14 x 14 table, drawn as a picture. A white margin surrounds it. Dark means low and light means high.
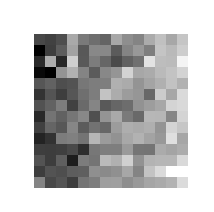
The values follow a bell shape. Values rise toward the right. Values change most from cell to cell in the top left. An odd patch, rougher than its surroundings, sits in the top left.
